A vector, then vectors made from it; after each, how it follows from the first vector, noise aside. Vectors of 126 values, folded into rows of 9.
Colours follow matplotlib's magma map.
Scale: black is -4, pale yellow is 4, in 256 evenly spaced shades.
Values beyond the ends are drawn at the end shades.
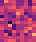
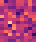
negated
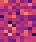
sign-scrambled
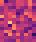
negated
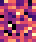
scaled up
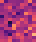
sign-scrambled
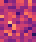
negated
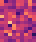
negated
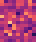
negated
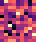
scaled up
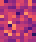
negated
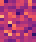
negated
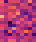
sign-scrambled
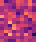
negated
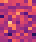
sign-scrambled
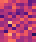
sign-scrambled
